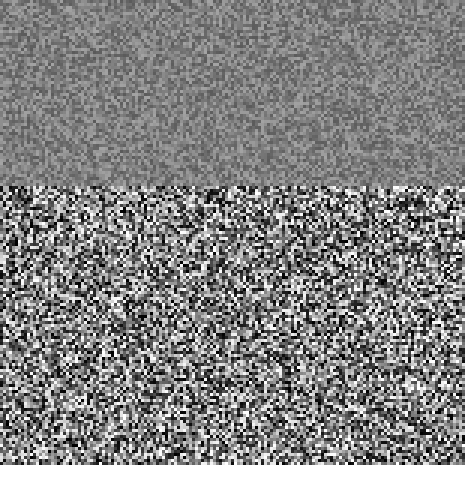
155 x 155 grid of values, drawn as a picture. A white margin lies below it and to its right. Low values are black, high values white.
No overall slope runs across the table. The histogram is bell-shaped. The halves do not mirror each other. A horizontal seam about 40% of the way down splits the table, and the top part is calmer. The grain is fine, like static.
